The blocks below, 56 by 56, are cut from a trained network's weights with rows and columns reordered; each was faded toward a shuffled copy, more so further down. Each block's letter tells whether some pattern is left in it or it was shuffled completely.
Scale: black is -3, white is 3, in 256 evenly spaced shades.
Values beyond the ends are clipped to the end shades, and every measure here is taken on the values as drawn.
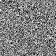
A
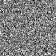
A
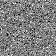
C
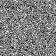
C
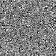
A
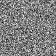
C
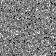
A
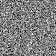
C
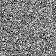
C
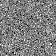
C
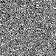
A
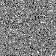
A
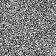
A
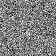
C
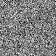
C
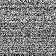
A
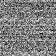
A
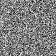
C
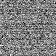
A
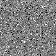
A
